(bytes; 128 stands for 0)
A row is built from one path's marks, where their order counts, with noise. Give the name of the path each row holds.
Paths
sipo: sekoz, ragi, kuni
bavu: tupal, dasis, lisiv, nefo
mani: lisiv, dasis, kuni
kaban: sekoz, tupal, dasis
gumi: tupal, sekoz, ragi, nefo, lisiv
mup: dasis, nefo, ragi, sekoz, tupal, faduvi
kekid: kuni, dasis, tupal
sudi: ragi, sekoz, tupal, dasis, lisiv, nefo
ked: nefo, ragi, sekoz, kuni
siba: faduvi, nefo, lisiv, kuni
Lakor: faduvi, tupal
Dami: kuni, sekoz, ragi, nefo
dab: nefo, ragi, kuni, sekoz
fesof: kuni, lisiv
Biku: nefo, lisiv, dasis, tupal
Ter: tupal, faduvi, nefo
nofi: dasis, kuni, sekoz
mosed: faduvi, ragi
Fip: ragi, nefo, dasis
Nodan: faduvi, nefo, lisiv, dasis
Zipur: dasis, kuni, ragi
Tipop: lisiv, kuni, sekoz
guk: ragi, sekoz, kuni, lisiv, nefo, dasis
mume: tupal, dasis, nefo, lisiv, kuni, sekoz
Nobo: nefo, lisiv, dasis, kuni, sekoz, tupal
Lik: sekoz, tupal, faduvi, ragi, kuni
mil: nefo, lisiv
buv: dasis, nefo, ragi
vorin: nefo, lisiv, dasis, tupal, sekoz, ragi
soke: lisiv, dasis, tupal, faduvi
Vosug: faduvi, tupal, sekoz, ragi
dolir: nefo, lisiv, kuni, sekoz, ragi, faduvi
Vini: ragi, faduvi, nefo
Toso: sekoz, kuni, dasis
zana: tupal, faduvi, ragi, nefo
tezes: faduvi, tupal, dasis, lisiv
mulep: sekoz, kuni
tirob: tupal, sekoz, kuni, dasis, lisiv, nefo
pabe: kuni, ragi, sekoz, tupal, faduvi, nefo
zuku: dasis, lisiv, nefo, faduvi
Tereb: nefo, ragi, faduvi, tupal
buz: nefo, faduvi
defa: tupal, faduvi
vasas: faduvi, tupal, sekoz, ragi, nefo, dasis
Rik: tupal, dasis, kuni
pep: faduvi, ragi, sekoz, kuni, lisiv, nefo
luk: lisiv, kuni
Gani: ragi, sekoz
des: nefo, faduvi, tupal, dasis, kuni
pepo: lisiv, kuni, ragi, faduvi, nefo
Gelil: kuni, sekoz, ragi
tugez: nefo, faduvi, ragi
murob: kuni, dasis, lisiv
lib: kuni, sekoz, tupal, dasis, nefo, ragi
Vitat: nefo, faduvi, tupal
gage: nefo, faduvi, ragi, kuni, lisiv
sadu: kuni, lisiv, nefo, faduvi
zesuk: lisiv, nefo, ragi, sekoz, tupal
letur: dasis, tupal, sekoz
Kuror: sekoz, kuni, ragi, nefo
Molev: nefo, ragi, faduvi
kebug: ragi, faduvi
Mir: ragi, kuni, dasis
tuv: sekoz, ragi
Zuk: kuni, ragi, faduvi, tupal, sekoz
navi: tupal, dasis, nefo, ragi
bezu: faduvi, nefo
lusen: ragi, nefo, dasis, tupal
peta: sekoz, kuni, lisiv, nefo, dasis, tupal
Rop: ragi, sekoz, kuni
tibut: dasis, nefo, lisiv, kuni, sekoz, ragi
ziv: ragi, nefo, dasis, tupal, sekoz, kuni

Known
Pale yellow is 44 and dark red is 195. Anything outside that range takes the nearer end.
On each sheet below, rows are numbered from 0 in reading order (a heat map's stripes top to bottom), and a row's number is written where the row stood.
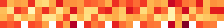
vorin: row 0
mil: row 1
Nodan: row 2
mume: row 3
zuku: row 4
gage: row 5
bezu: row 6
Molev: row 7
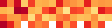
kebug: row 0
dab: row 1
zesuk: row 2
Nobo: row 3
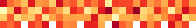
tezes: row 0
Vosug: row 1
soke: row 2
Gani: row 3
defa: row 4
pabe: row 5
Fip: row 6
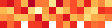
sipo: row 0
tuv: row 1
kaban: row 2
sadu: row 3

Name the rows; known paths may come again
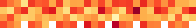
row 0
Tipop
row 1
letur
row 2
vorin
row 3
sudi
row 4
defa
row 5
mup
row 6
dab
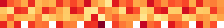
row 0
peta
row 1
gage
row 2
zuku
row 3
mosed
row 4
soke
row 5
Rik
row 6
ziv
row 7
pepo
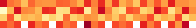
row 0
tezes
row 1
ked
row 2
mume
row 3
Vini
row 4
lib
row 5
guk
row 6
Nodan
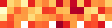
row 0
fesof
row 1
sadu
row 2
kebug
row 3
Vosug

